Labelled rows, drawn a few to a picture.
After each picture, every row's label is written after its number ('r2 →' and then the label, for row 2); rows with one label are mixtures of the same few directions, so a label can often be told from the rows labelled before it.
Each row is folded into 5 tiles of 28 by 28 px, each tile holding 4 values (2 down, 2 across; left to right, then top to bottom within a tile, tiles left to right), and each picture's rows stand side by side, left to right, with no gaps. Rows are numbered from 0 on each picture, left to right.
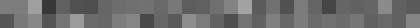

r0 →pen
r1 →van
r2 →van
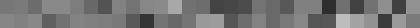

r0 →van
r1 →pen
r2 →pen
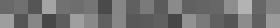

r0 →van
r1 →van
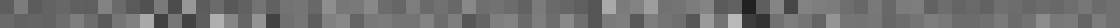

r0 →van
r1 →van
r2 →pen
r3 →van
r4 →pen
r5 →pen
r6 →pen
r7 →pen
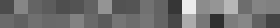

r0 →van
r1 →pen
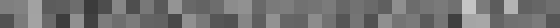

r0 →pen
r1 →van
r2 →pen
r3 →pen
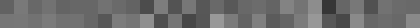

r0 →van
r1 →van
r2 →pen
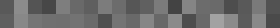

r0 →van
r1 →van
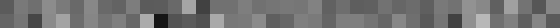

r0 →pen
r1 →van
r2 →pen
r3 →pen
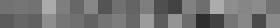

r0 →pen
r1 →pen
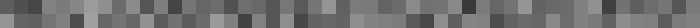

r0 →pen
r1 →van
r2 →van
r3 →van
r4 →pen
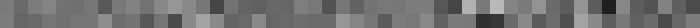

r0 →van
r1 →pen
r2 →pen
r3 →pen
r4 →van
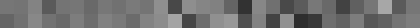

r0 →pen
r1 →van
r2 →van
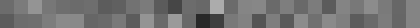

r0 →pen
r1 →pen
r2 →van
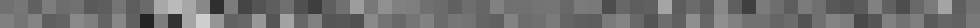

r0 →van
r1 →pen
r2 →pen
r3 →pen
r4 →van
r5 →van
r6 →van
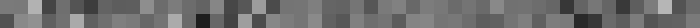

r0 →pen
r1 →pen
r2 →pen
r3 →pen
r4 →van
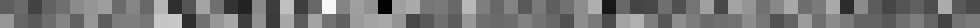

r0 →pen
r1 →van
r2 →van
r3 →pen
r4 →pen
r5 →van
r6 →van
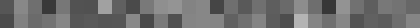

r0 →van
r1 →pen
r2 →van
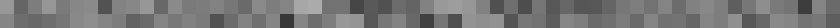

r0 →van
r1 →van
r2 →pen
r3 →pen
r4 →pen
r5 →van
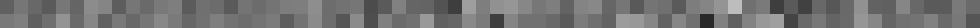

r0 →pen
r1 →pen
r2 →pen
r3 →pen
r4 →pen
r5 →pen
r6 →van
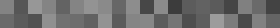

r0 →van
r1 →van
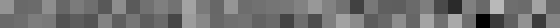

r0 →pen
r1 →pen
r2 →pen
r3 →pen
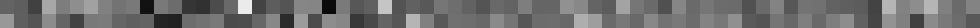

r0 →pen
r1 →van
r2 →van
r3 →van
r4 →van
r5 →pen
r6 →pen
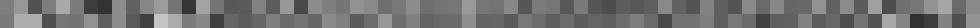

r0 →van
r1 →van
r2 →van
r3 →pen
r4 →van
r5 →pen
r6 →van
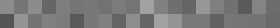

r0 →van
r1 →van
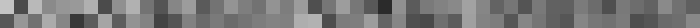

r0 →van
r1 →van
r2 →van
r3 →pen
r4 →van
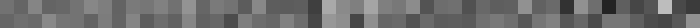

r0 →van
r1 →pen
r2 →pen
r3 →van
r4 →van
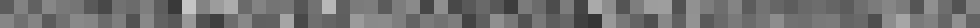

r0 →van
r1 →pen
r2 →van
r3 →van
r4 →van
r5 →pen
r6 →pen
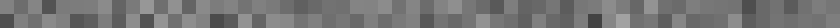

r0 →van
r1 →van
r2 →pen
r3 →pen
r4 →pen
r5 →pen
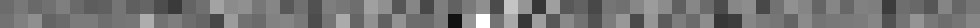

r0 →van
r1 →pen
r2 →pen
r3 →pen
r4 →pen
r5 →van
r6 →pen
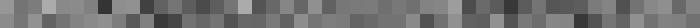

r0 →van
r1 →van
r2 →van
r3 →pen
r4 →van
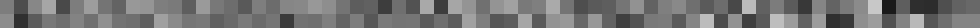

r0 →van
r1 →van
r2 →pen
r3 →van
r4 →pen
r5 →van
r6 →pen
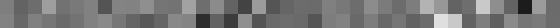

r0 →van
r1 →pen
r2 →pen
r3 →van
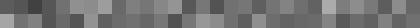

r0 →pen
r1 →pen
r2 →pen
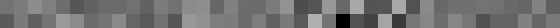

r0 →pen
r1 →pen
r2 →pen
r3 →pen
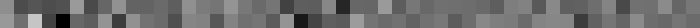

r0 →pen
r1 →pen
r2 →van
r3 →pen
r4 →van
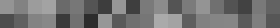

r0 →pen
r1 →van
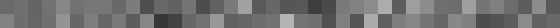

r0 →pen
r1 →van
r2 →pen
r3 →pen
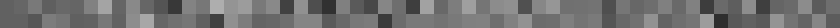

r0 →van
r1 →pen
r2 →van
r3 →van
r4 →pen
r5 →van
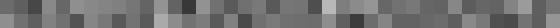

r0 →pen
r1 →van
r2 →pen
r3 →van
